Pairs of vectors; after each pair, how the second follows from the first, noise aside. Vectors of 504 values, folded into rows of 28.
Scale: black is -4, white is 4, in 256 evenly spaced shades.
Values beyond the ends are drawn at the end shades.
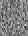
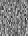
reversed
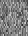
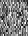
scaled up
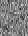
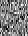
scaled up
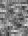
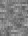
shrunk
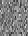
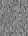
shrunk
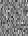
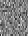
reversed
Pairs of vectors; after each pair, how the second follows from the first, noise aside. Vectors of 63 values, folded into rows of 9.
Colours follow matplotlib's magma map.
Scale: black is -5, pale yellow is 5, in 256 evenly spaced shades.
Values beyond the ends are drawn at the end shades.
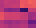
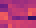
wrapped around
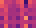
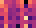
scaled up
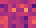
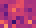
wrapped around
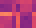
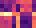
scaled up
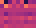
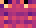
scaled up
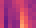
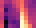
scaled up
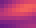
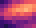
scaled up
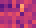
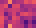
wrapped around
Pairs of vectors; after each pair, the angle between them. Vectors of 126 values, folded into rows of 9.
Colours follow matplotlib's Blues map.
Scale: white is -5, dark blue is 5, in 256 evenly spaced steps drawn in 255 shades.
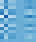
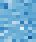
orthogonal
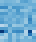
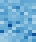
partly aligned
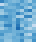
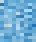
nearly opposite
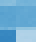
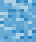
orthogonal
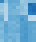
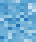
partly opposed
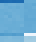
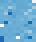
orthogonal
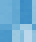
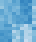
nearly parallel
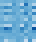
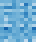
nearly parallel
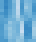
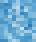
partly aligned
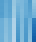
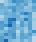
partly opposed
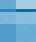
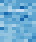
partly opposed
